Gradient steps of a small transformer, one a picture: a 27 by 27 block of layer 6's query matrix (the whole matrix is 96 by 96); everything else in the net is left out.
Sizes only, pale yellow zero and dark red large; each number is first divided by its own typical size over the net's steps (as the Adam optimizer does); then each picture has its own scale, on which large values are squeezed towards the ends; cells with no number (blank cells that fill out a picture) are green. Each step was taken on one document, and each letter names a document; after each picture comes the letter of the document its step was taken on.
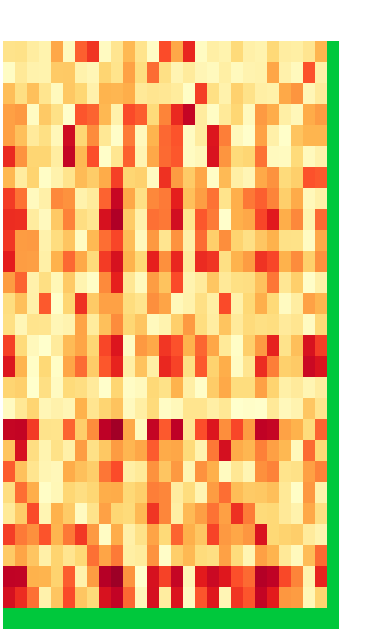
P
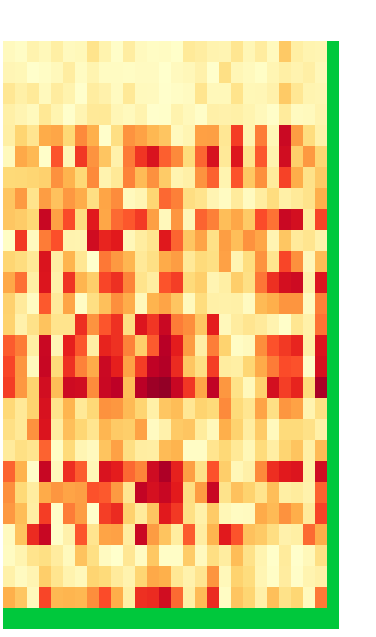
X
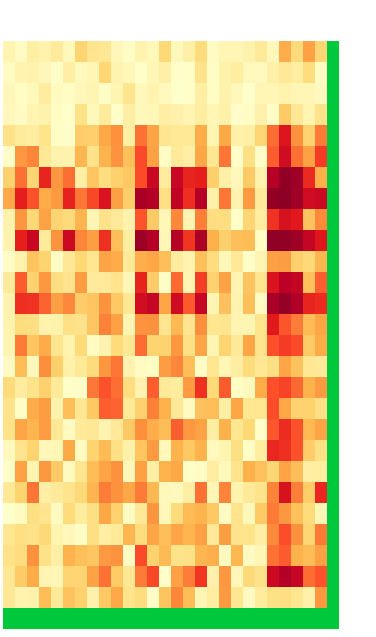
X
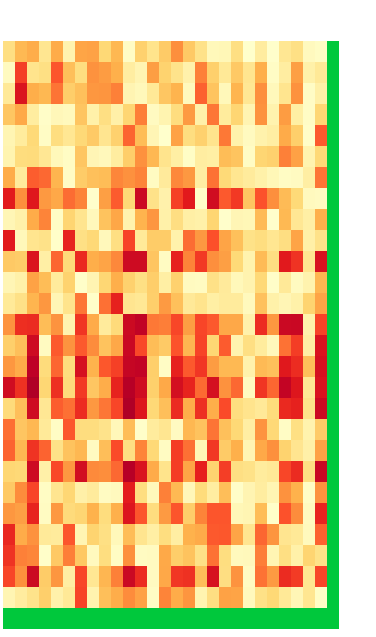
X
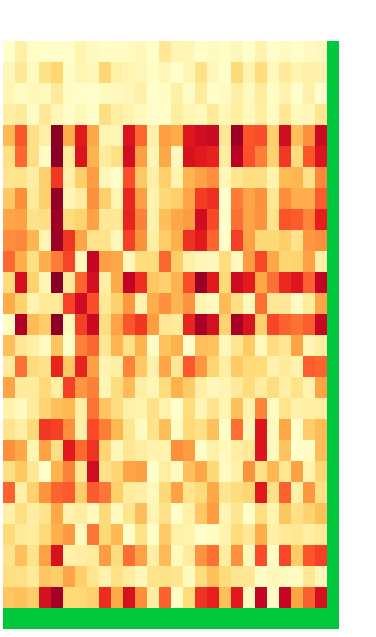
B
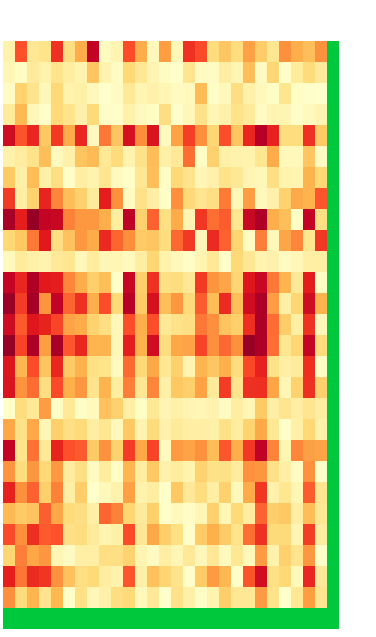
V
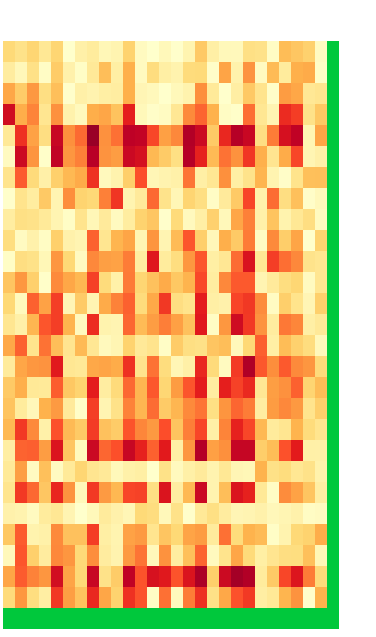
P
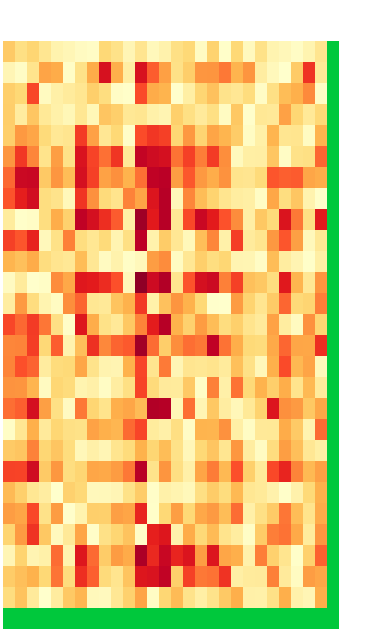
X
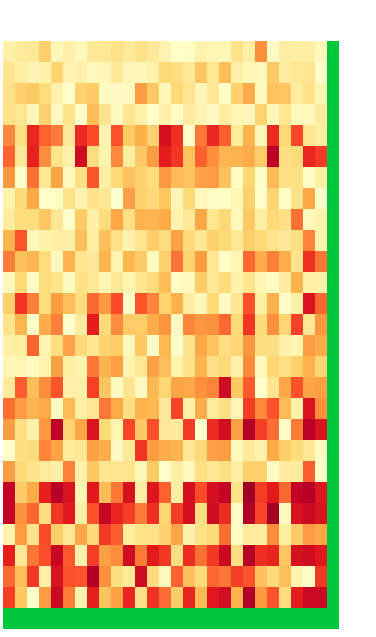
P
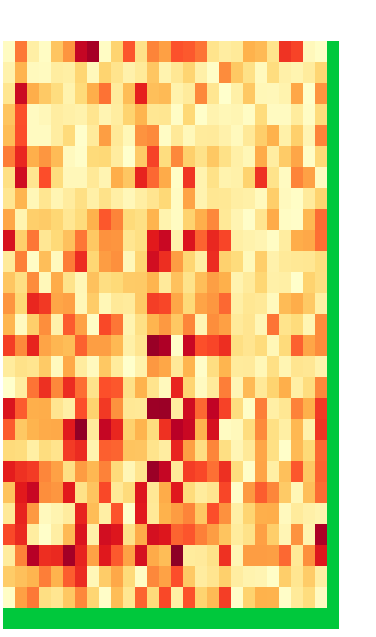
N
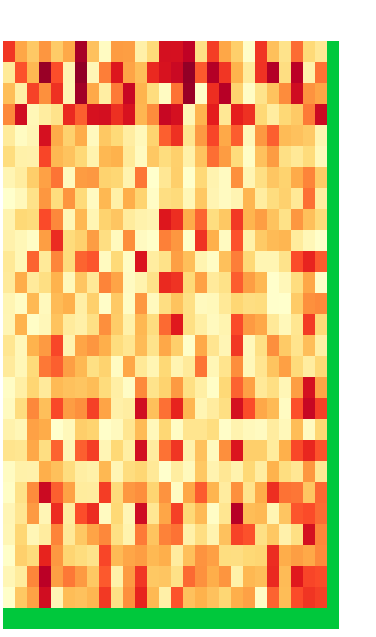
P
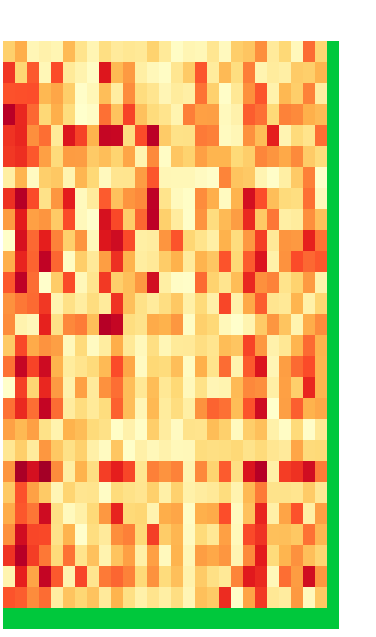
P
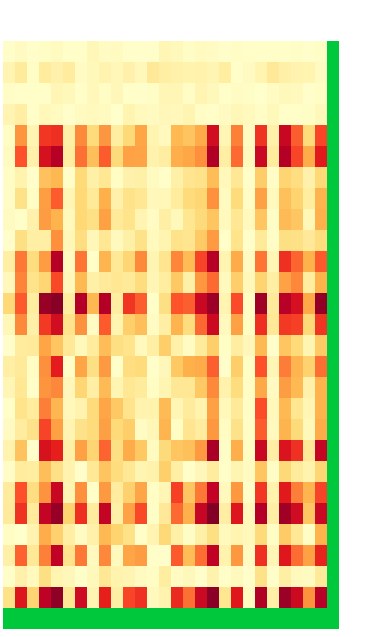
B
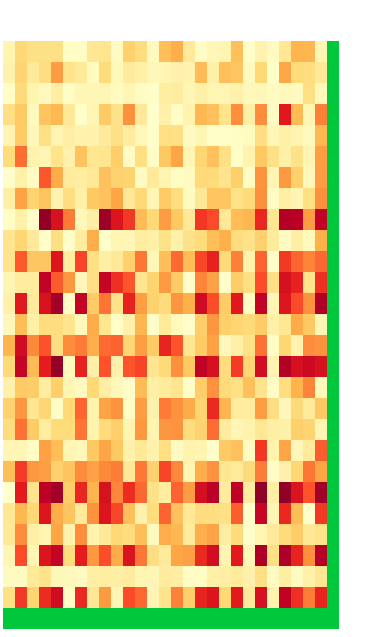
B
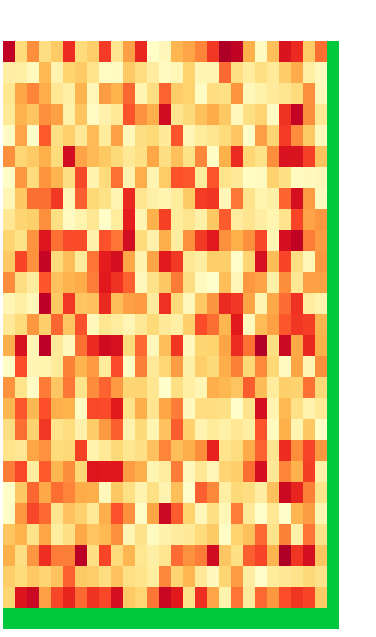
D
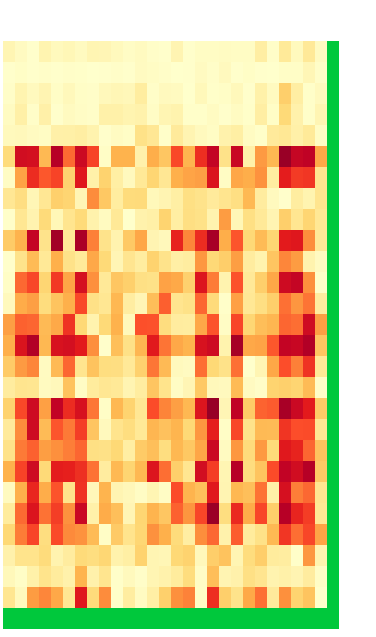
D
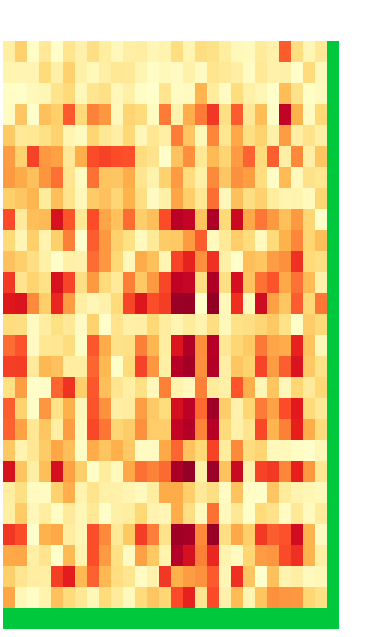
X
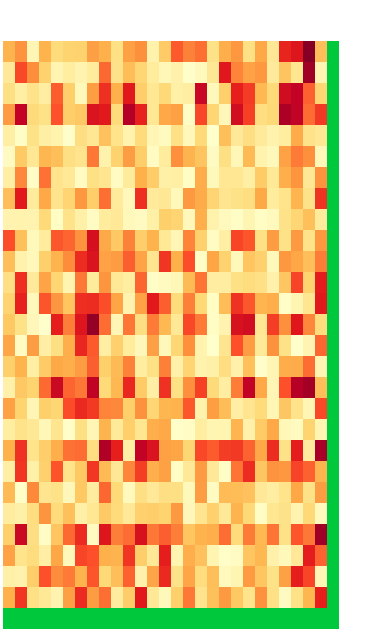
N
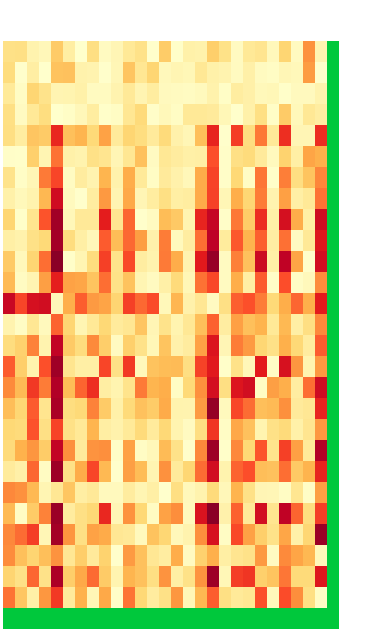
B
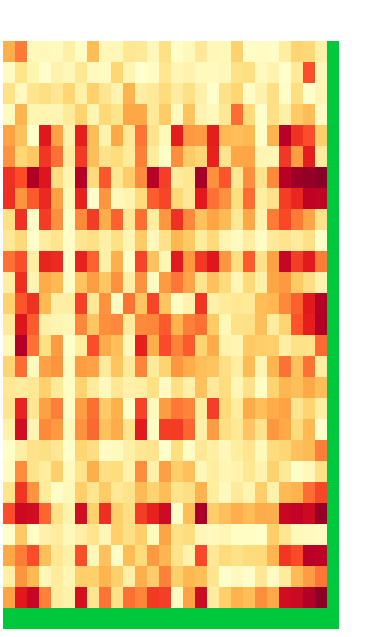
N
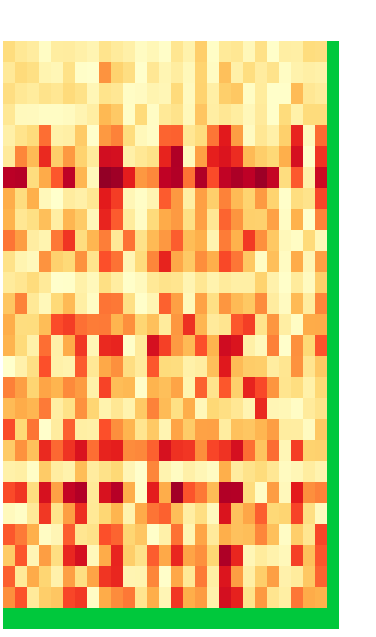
V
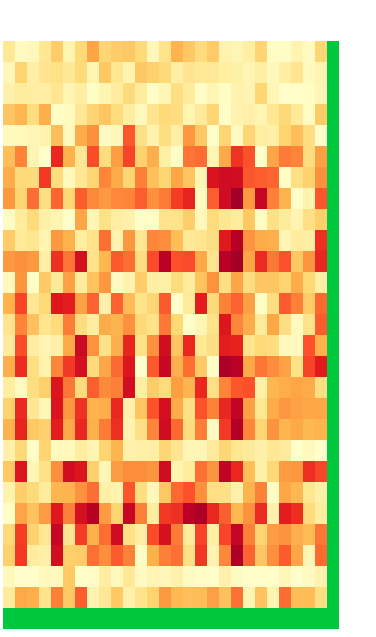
D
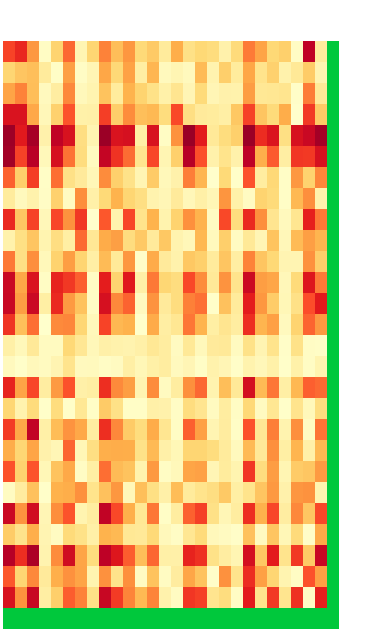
V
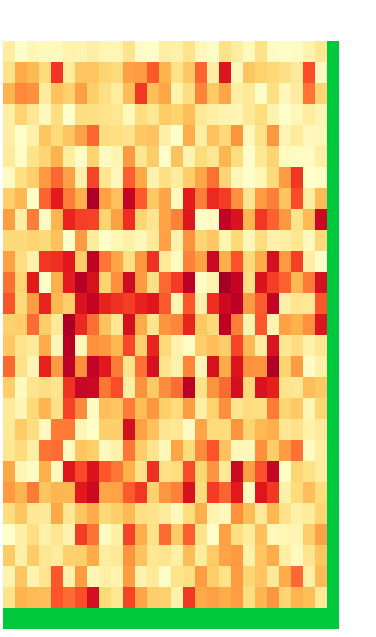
D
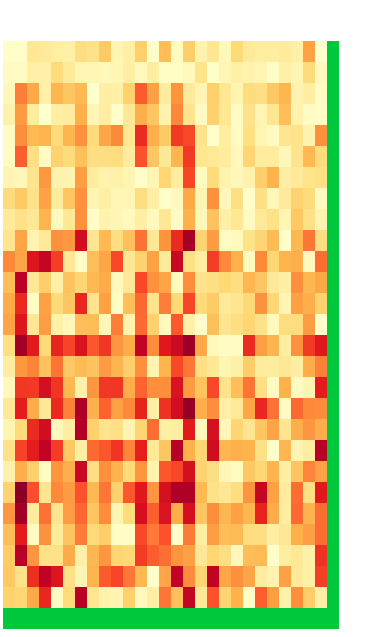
N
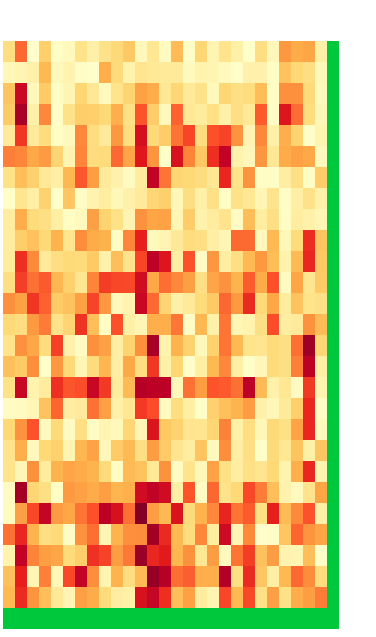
N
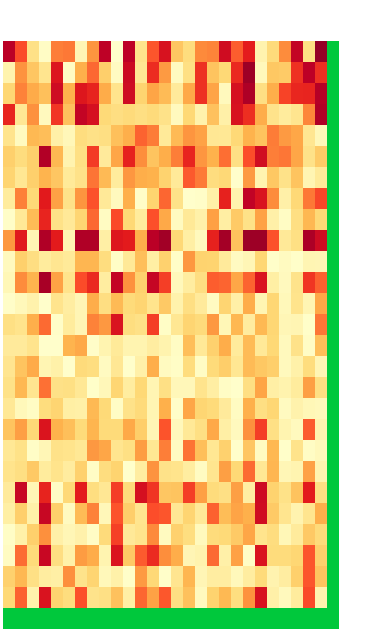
V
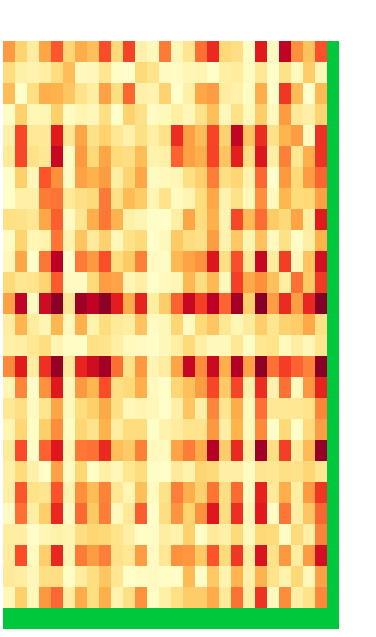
B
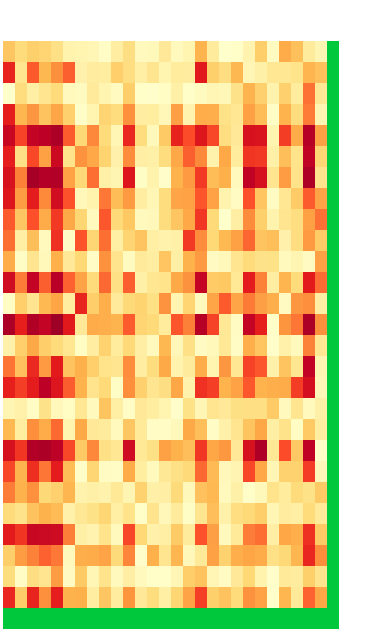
V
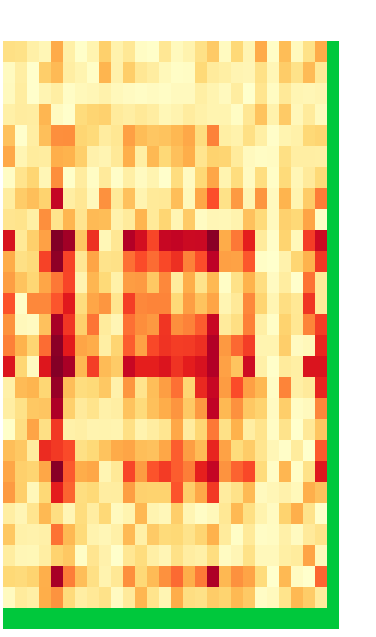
B
